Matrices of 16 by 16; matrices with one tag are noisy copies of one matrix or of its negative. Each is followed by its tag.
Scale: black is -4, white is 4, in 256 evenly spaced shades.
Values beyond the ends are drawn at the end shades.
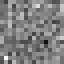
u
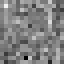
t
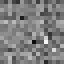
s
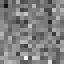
t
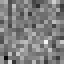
u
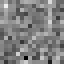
t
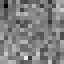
t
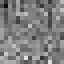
t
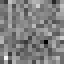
u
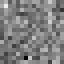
t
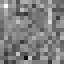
t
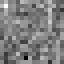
t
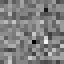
s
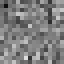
t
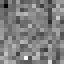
t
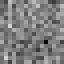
u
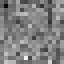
t
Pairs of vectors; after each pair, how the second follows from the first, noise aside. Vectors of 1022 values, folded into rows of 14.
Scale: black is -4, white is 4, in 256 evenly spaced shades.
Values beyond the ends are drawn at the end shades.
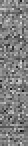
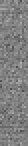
shrunk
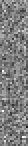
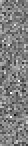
shuffled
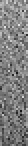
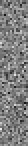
shuffled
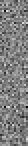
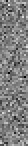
shuffled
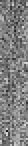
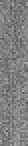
shrunk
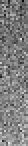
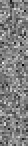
shuffled
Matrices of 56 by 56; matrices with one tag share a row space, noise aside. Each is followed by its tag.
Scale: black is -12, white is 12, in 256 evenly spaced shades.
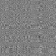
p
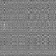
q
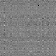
q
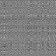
q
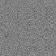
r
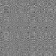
r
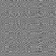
p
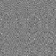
r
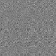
r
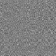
r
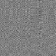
p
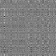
q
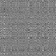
q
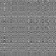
q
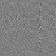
p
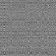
q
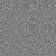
r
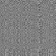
p
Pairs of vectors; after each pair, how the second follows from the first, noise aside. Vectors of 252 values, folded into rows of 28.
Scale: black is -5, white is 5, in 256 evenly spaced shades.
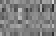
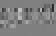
partly zeroed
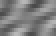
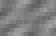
shrunk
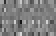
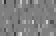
partly zeroed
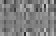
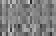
reversed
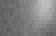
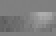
partly zeroed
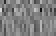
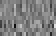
reversed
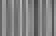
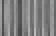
reversed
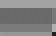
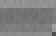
shrunk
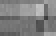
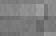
shrunk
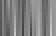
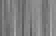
shrunk
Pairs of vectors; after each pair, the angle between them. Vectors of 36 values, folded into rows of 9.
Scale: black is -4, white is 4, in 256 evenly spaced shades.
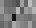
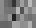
nearly parallel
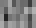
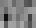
nearly parallel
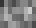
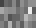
partly aligned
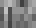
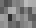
orthogonal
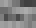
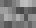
nearly opposite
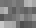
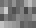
nearly parallel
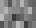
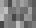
nearly parallel
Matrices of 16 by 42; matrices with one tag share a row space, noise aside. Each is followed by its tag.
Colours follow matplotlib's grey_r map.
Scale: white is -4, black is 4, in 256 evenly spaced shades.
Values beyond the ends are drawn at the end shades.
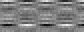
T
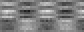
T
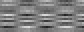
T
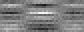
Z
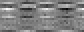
T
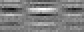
Z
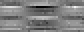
Z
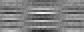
Z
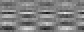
T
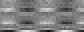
T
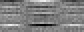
Z
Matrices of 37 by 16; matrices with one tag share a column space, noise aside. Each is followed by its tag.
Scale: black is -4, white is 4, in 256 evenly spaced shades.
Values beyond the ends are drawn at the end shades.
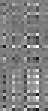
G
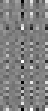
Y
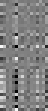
G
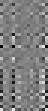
G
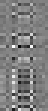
G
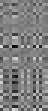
G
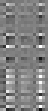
G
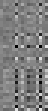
G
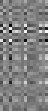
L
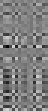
G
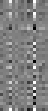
Y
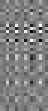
L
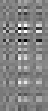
L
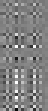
G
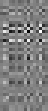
L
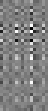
L
